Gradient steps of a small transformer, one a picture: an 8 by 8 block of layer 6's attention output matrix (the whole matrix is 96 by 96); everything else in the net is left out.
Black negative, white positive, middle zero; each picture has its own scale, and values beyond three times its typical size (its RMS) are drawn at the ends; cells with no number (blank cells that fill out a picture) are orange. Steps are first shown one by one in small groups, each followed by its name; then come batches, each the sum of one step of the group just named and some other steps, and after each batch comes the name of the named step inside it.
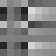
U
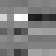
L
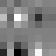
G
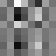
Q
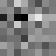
Q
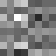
L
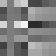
U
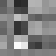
L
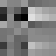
U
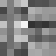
U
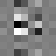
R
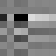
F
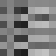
F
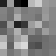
R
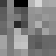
R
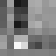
F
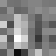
R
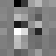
R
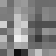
R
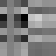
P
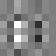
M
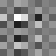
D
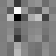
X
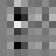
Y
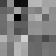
X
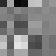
M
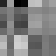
P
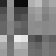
M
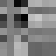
P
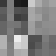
M
